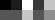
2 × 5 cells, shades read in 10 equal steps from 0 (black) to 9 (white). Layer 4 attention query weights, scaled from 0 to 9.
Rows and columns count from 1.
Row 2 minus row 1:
3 2 -2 1 -2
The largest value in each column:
3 3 9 3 7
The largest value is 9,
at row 1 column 3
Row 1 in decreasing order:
9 7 2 1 0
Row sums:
19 21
